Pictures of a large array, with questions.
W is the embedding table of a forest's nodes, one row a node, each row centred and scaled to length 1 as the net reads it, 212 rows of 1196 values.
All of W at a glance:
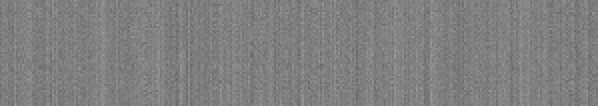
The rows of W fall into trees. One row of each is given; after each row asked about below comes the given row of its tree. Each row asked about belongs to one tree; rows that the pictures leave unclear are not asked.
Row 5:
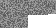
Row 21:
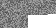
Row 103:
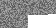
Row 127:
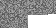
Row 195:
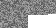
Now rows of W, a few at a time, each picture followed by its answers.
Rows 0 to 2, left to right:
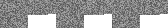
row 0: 5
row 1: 195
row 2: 103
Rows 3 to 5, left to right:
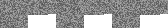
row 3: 103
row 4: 195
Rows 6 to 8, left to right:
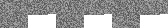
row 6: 5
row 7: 103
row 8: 195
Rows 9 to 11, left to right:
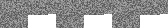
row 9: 5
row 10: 5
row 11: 5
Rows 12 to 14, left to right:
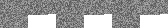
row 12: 5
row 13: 103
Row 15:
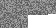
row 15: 5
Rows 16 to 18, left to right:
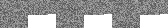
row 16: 21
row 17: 195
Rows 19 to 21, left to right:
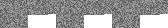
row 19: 127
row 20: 103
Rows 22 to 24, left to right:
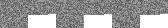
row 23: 103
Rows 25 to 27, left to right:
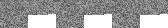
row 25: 195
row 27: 195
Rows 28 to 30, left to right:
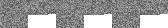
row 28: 195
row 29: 127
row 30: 5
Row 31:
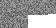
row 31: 5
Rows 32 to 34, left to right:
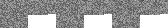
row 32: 5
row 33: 195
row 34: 195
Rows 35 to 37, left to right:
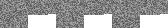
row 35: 5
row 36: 5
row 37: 103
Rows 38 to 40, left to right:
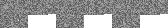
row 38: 127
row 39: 103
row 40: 127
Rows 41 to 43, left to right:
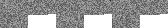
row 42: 195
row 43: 103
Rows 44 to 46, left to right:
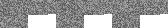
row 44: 195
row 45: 195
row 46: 5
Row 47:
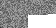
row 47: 21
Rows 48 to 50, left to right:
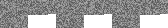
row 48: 5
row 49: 103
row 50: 103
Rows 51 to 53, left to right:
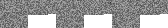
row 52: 21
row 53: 5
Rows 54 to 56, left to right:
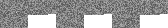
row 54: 5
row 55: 195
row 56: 103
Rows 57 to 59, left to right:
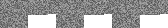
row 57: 21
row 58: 127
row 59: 127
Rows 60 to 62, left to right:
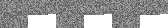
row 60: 5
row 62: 5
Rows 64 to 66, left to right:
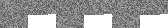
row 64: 5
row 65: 195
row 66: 5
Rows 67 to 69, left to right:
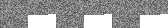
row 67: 103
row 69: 103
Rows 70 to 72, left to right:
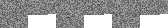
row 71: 127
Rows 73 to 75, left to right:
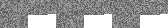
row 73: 21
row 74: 5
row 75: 195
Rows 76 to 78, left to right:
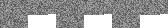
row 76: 103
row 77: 195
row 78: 127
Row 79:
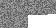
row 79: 5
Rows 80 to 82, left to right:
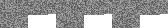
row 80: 5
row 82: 103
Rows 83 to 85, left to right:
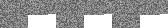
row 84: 195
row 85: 103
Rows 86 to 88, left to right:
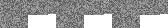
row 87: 195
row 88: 127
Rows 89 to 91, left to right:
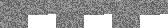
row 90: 5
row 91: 103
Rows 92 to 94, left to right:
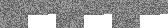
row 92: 195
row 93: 5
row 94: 103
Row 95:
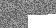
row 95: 5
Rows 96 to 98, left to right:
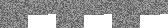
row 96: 5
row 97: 21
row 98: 195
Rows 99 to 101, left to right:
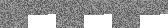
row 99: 5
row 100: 195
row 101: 5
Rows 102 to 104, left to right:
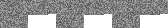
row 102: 195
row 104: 5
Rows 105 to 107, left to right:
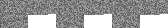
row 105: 103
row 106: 195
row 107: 195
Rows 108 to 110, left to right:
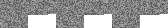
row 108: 195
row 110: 103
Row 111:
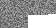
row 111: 103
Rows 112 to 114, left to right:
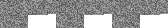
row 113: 195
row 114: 195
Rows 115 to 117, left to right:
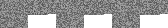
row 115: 103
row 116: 5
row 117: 5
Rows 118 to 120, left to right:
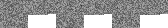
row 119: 103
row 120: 127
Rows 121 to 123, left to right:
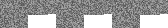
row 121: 127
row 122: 5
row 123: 195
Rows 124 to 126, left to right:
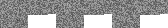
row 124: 103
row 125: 5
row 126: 195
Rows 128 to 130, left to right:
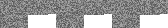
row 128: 103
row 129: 5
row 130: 103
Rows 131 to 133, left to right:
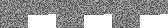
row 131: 103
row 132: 195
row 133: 103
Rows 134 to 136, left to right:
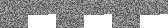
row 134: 103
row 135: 103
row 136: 195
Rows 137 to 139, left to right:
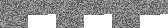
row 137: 195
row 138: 103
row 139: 103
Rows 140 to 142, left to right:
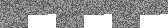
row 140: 195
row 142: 195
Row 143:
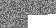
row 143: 103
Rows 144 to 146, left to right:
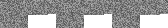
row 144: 195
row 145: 5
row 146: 195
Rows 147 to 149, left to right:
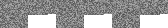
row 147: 127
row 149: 5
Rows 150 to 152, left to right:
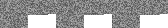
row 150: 103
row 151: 195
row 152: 103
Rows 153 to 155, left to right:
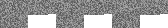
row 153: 103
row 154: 5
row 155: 5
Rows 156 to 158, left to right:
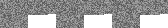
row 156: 5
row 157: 195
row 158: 195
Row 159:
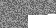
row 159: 195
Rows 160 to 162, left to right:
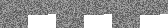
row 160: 5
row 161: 103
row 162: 5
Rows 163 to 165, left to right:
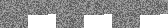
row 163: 5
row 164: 103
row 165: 5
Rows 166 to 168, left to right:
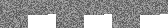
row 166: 5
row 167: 103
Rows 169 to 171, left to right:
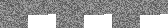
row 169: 195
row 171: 103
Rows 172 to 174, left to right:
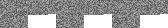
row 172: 5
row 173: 103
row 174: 127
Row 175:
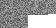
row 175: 103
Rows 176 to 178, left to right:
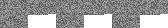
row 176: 103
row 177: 127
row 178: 103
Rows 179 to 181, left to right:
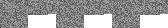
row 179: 5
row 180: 195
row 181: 195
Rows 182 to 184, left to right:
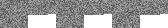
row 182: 21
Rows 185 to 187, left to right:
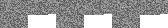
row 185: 103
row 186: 195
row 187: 5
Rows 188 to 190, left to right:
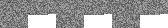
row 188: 195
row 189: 127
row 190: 195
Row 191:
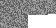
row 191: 195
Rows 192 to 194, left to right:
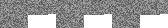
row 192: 103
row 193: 127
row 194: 195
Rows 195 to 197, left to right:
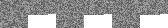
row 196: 103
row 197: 195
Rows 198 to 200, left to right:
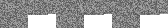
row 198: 5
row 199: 195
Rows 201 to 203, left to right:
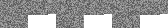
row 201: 195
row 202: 103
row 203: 5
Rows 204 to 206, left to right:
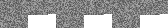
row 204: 195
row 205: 103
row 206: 21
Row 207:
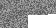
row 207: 5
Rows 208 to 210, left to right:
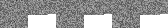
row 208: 21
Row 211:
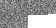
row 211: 5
